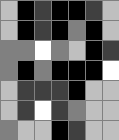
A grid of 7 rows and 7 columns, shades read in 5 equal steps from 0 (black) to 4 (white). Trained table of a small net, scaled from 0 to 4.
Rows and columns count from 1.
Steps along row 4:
down up down same same up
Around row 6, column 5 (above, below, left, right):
0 1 1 3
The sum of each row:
8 9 14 8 12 17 15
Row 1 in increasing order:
0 0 0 1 1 3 3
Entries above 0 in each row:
4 4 6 3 6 7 6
